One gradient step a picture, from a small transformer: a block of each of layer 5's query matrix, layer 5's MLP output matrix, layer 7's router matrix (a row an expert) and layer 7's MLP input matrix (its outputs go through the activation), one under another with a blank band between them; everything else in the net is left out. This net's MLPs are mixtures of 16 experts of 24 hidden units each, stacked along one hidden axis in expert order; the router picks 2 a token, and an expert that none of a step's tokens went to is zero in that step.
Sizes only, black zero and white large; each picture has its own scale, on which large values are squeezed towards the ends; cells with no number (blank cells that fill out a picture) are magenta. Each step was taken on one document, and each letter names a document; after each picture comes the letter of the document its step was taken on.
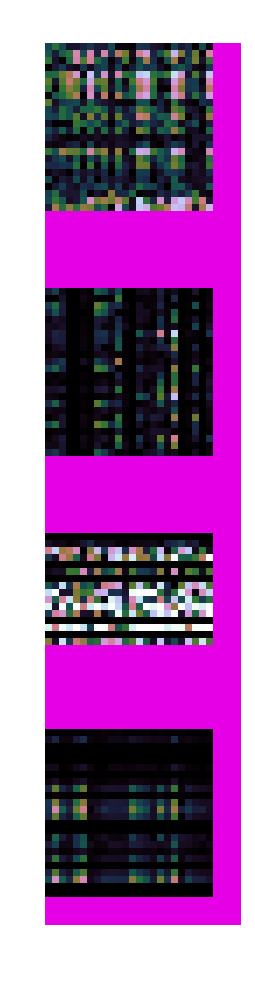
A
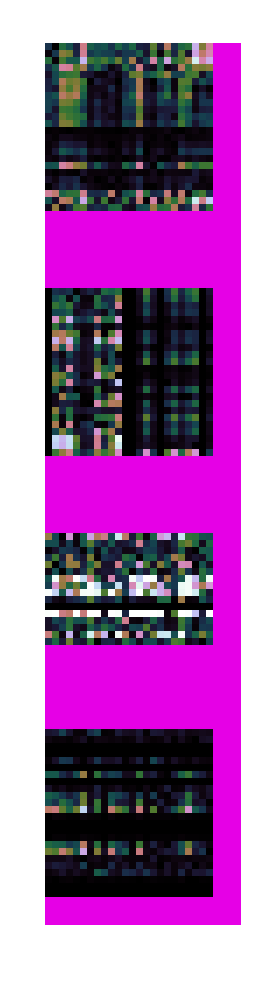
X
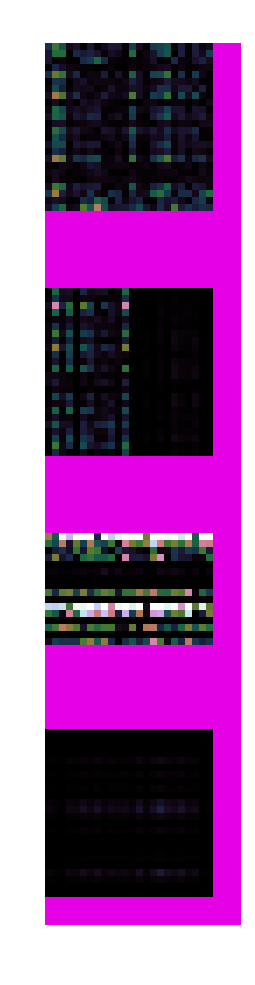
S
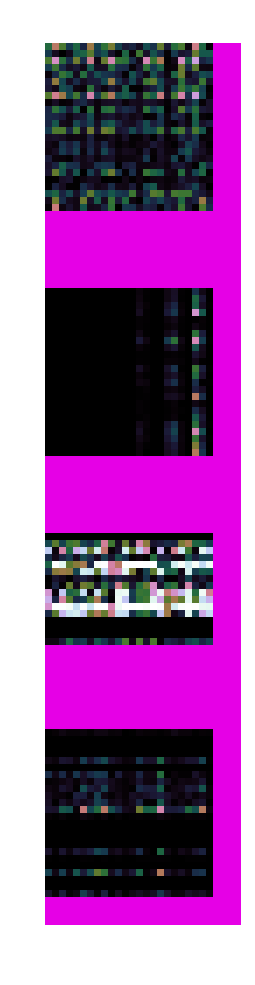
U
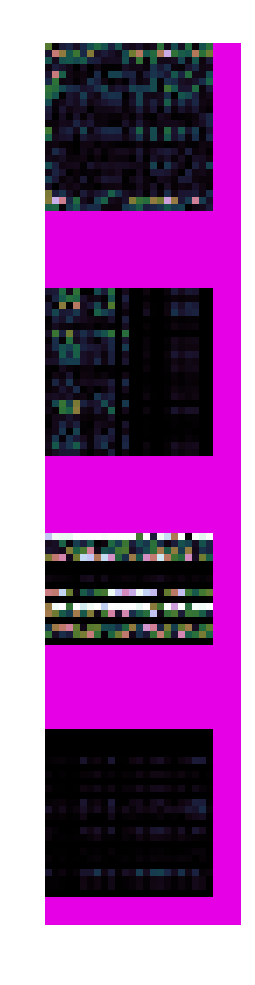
S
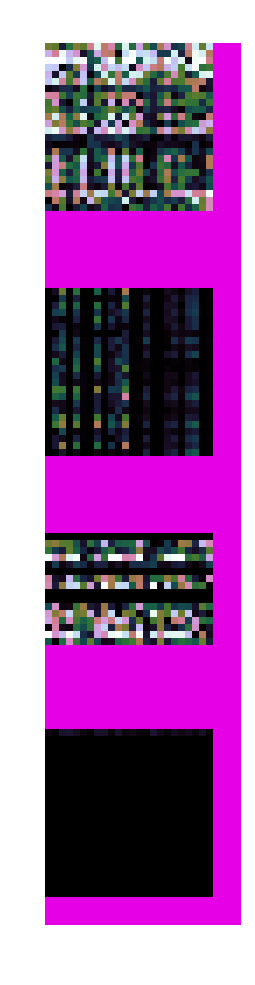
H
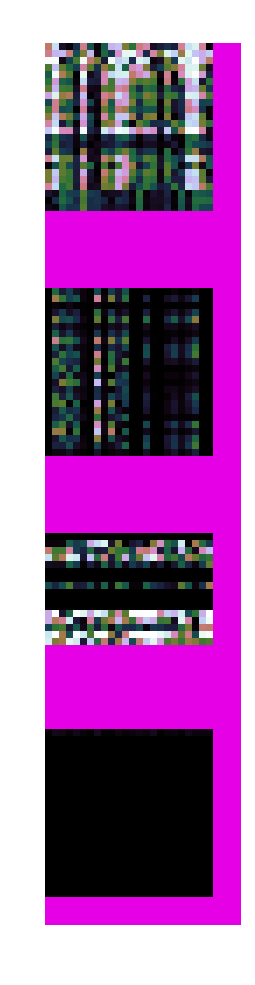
H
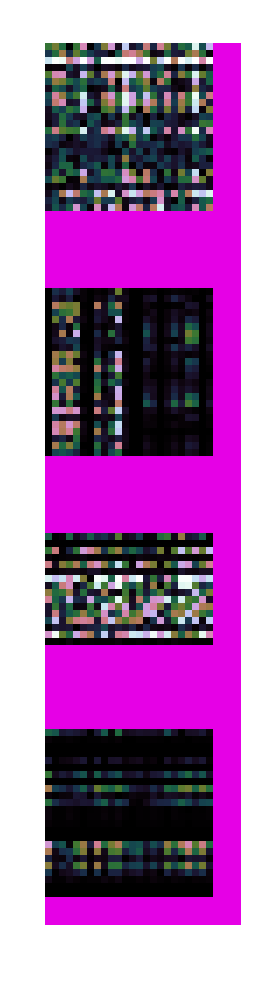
X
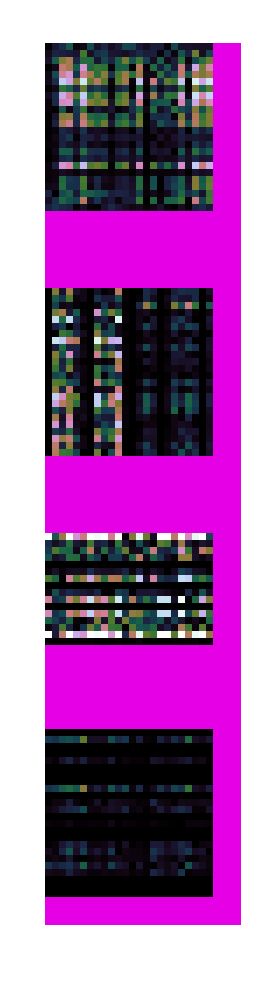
X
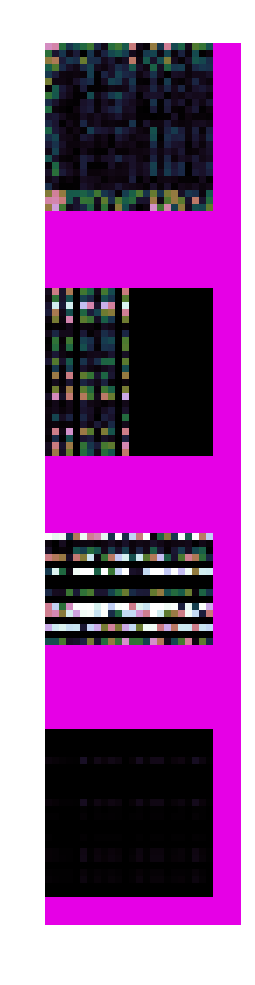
S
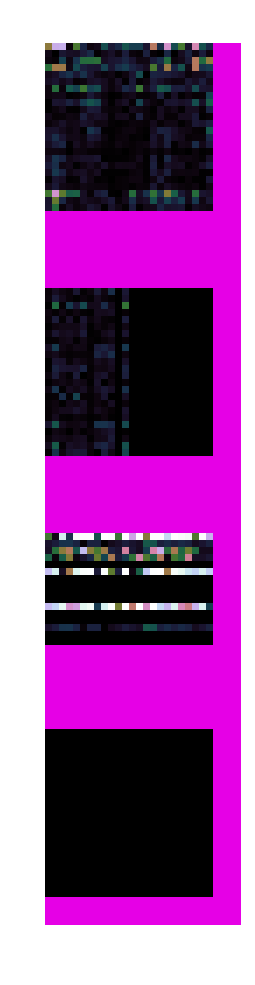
S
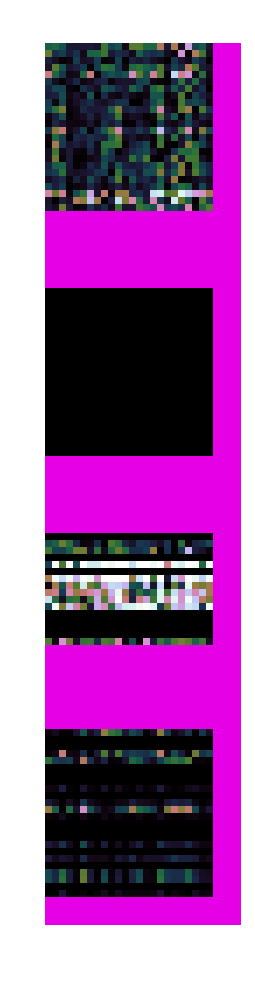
U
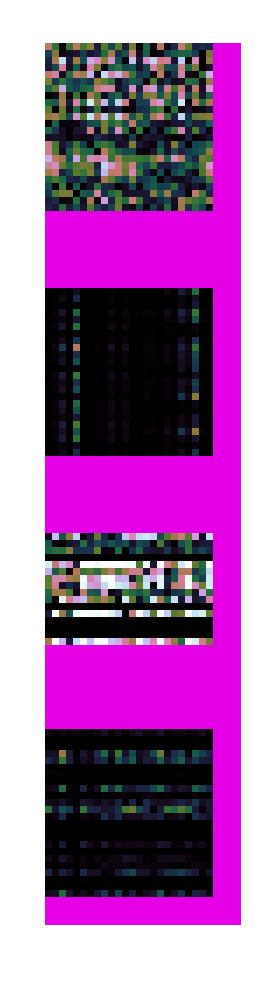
U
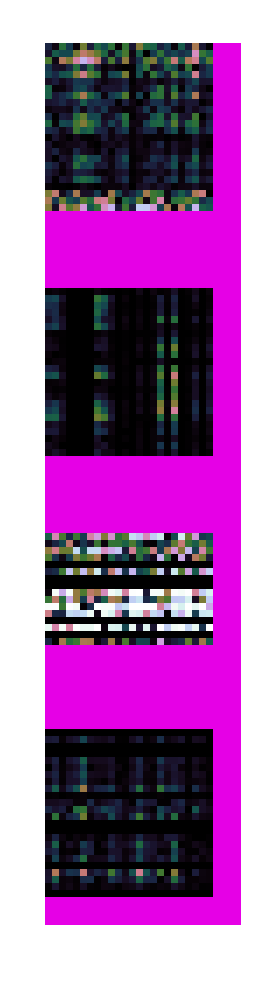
A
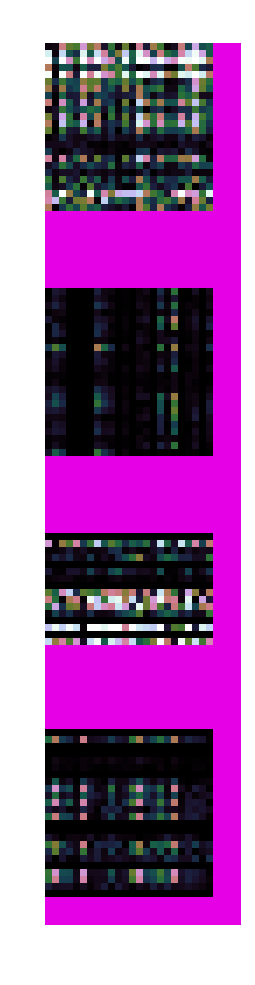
A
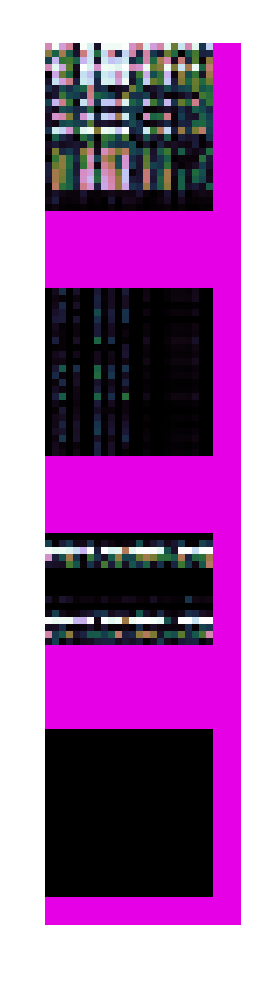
H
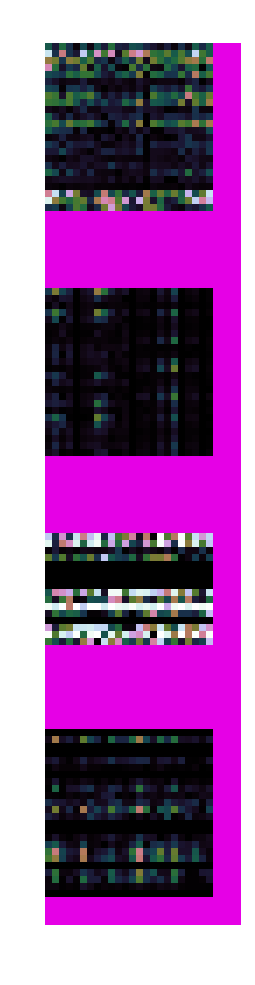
A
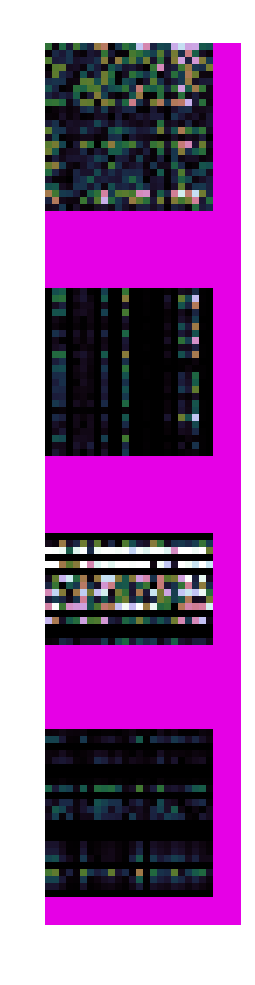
U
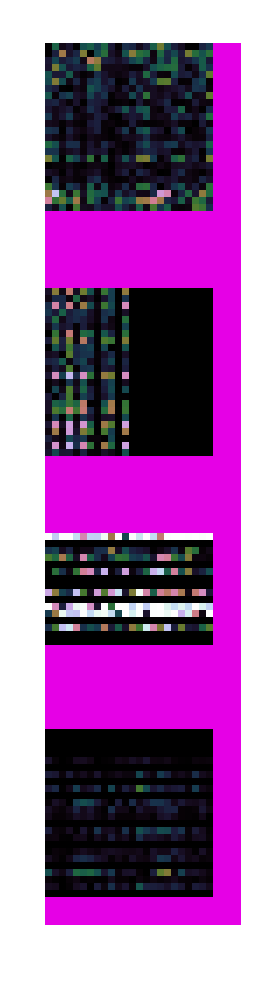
S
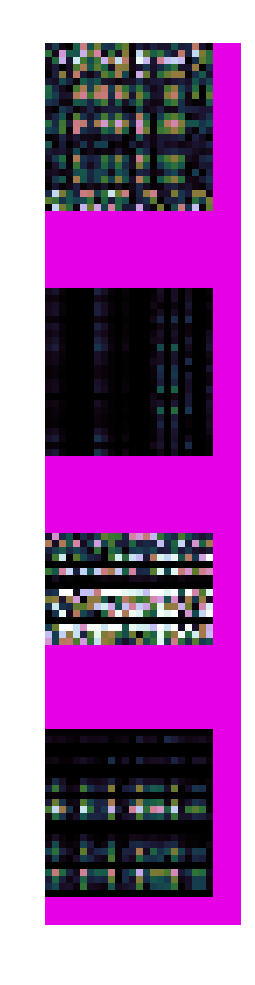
A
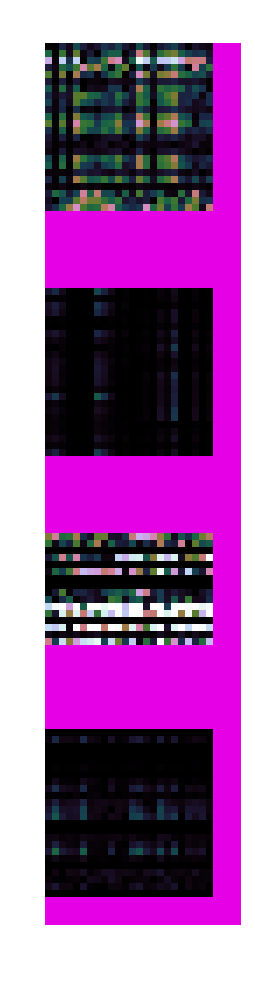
A
